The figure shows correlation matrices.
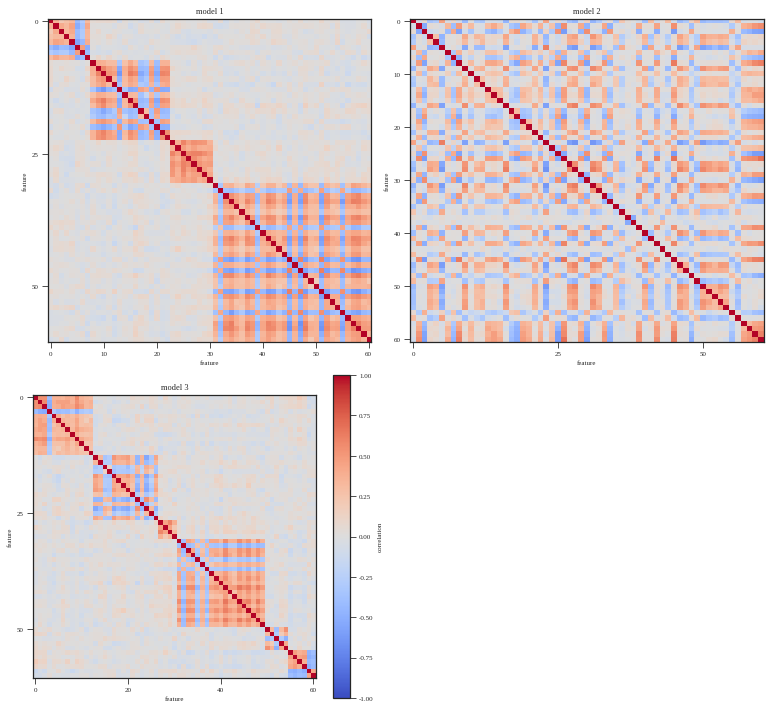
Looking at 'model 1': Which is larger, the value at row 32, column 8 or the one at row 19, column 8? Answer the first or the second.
the second
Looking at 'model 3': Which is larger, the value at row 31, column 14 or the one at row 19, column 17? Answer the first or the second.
the second
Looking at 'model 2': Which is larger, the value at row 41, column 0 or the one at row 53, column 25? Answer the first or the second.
the first
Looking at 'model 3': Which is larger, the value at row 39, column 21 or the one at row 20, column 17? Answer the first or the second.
the second
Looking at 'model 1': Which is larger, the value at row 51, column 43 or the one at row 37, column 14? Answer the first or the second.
the second
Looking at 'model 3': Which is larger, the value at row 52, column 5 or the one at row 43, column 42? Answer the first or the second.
the second
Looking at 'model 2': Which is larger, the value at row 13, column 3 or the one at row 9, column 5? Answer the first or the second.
the first
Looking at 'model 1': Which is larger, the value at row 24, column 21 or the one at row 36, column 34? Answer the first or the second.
the second
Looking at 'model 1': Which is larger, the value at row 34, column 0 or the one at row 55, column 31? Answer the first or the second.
the first
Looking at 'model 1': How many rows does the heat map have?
61
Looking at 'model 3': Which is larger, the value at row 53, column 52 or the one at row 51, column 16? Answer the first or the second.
the second
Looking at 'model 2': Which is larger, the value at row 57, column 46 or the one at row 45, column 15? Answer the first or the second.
the second
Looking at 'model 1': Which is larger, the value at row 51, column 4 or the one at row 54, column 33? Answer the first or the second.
the second
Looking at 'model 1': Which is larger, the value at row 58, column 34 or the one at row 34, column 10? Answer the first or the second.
the first
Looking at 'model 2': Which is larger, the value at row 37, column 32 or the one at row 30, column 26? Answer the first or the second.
the first
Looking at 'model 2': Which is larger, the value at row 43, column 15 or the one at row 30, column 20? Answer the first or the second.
the first
